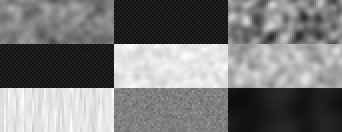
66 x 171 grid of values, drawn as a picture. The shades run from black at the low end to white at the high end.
The table splits into 3 rows of 3 panels. Panel 1,1: middling, blotchy. Panel 1,2: very low, checkered, faint in contrast. Panel 1,3: middling, blotchy, strong in contrast. Panel 2,1: very low, checkered, faint in contrast. Panel 2,2: very high, blotchy, faint in contrast. Panel 2,3: high, blotchy. Panel 3,1: very high, streaked downward, faint in contrast. Panel 3,2: middling, fine-grained, faint in contrast. Panel 3,3: very low, smooth, faint in contrast.
